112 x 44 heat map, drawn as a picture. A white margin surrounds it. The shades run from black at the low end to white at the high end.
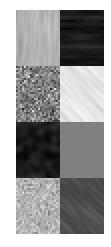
It is made of 4 by 2 panels. Panel 1,1: high, streaked downward, faint in contrast. Panel 1,2: very low, streaked across, faint in contrast. Panel 2,1: middling, fine-grained, strong in contrast. Panel 2,2: very high, slanting down to the right, faint in contrast. Panel 3,1: very low, blotchy, faint in contrast. Panel 3,2: middling, flat. Panel 4,1: high, fine-grained. Panel 4,2: low, slanting down to the right, faint in contrast.
